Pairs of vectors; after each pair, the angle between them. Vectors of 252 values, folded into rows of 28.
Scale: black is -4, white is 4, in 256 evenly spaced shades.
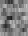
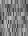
partly opposed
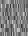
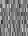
partly opposed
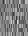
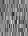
nearly parallel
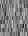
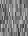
nearly parallel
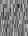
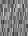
nearly opposite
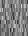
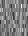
nearly parallel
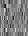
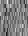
partly aligned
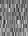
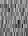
nearly opposite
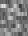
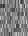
partly opposed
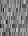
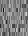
nearly parallel
